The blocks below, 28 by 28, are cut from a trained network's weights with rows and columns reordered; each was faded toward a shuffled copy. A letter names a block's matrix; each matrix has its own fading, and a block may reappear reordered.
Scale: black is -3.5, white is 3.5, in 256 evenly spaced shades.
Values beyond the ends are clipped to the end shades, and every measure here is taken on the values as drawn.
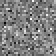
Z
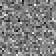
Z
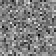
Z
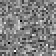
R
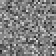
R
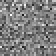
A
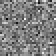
A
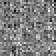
R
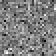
Z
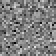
A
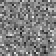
A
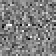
A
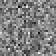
R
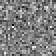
A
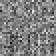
R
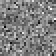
Z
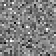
Z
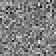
Z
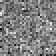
R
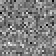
A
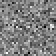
A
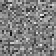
Z
